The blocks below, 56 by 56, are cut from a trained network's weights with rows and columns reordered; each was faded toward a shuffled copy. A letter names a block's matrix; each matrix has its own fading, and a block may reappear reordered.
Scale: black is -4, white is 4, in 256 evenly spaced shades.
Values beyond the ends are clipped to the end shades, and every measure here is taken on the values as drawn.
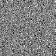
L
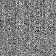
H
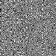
L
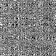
H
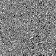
L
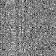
H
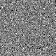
L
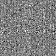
H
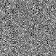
L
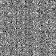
H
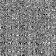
H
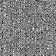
H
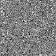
L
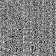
H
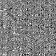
H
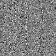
L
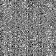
H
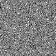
L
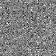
L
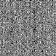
H
